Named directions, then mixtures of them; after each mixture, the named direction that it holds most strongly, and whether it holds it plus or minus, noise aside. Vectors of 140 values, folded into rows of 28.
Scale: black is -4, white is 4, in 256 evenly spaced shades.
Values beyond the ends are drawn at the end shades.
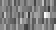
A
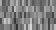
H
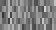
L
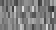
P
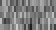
H, minus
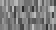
P, minus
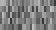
L, minus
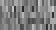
P, minus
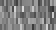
P, plus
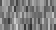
H, minus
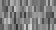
H, plus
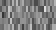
L, plus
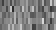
P, plus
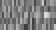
A, plus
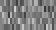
L, minus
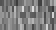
P, plus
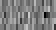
A, minus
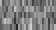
H, plus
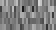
P, minus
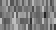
H, minus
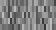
L, minus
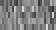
P, plus
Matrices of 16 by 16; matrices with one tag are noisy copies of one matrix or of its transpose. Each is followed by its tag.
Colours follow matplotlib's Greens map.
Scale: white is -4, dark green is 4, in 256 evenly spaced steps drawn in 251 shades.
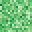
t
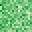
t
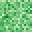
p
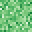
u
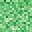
t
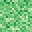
t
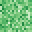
t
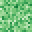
p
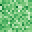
t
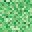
t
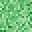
u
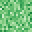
u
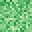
t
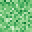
t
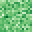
p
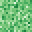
p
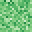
t
